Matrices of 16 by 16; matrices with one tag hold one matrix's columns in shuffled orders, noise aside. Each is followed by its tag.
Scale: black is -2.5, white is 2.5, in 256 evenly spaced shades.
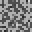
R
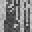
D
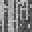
D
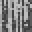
D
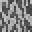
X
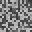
R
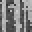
D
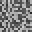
R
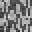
X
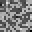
R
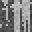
D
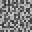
R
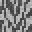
X
